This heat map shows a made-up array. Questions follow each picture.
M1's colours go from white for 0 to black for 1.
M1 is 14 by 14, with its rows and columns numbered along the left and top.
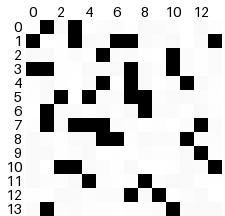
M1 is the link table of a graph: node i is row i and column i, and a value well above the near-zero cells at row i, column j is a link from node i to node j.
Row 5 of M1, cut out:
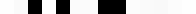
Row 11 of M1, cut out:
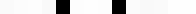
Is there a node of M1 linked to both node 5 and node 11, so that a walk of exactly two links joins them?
yes
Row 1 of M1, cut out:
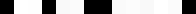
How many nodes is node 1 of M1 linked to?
5
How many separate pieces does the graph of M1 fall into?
1
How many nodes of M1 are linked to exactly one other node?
1
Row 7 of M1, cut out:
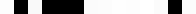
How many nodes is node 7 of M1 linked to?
5
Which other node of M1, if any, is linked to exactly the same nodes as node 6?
none
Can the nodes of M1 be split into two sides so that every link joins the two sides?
no
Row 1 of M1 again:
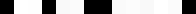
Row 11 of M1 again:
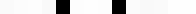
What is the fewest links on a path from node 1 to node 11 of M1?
3
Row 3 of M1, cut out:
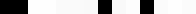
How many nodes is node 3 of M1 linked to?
4
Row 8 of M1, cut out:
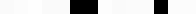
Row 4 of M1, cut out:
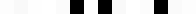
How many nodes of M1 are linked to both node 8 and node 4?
2
